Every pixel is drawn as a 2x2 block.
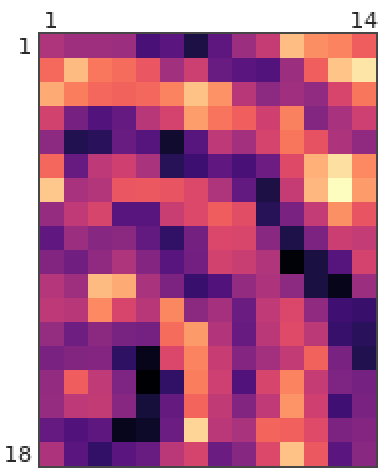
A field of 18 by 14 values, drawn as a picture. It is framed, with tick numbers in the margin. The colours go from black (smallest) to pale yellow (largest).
The bottom left is the ninth with the lowest average. The halves do not mirror each other. Concentric rings centre on the bottom left.
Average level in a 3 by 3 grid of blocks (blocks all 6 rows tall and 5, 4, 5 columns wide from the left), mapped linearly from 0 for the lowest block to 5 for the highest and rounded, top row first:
325
322
033
